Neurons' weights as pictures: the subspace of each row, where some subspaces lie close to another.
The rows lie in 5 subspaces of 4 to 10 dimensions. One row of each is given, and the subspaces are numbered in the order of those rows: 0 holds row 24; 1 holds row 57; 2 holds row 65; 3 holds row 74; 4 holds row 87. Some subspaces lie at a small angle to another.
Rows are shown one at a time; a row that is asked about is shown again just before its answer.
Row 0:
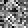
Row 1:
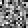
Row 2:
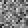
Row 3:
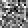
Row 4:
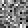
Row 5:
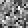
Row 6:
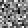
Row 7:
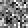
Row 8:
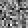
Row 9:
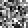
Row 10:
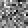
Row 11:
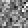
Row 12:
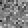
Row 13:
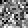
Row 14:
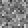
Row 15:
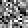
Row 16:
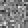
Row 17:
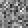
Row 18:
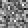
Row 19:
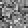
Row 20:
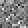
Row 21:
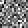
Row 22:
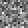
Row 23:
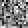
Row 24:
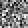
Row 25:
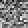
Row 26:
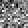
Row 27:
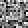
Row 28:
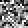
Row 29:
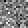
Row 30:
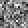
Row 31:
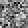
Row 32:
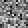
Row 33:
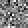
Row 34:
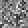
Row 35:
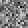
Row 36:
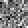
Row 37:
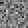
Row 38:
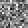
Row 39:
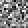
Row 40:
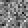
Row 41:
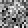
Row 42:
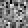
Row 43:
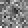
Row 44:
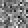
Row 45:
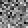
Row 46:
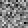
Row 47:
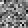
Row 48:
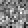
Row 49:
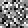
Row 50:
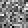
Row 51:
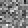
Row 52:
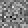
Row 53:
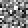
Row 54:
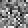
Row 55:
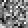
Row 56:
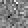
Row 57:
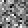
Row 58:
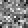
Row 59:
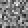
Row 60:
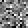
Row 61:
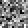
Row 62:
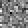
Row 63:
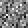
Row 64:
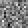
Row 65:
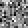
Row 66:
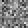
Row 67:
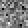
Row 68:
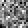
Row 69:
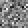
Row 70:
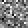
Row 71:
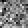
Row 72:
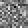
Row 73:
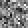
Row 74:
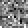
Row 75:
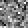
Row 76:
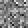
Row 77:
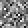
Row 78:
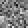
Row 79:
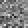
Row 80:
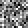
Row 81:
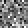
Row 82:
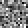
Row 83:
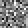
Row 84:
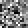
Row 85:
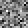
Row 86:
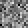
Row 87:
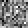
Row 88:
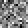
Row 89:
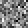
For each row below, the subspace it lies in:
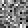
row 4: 4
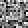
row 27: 2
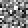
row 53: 2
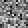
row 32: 4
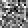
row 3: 2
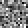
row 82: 4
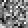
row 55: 4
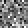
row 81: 3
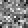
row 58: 3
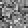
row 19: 2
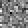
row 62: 2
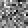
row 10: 2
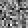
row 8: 2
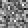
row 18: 2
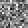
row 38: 2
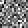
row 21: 3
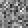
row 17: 2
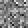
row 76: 3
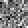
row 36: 2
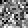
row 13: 0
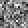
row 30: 2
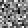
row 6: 3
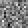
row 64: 2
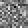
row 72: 2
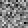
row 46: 4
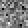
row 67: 2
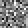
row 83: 2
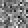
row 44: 2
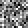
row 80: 2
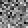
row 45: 4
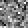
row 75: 3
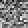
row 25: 2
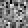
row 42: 2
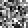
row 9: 3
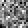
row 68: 4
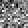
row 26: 2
